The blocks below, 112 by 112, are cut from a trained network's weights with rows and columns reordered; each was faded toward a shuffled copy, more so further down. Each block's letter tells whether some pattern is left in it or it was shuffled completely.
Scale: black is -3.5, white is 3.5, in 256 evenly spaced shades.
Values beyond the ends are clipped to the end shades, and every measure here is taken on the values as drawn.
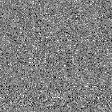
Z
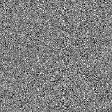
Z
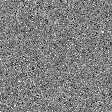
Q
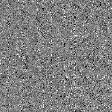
Z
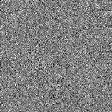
Z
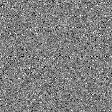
Z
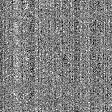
Z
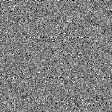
Z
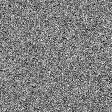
Q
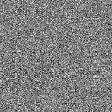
Z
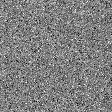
Q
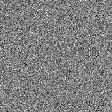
Z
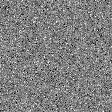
Q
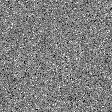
Q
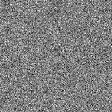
Z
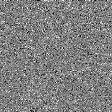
Z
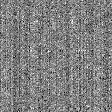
Z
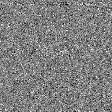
Z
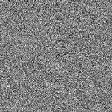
Z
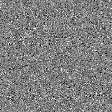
Z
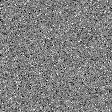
Q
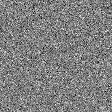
Q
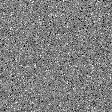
Q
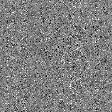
Z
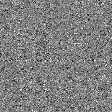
Z
